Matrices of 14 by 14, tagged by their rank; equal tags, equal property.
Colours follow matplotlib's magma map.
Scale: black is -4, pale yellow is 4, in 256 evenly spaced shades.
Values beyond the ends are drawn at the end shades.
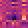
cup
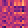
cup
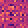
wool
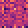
wool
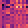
cup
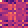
cup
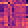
wool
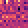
wool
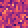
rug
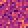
rug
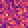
rug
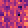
wool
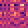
cup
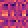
cup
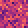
rug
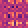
cup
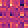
cup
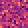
rug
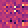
wool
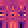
cup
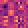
wool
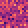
rug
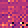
wool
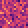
rug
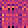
cup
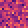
rug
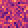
rug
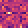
wool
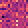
wool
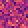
rug
